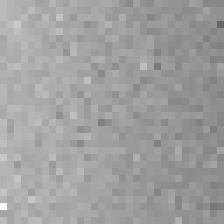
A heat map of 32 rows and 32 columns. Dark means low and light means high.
Odd rows or columns: none. Grain: fine. Stripes: none. Slope: up to the left.
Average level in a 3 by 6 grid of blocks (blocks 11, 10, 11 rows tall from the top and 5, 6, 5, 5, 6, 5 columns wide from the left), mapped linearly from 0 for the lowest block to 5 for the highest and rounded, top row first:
5 4 3 2 1 0 / 5 4 3 2 1 0 / 5 4 3 2 1 0
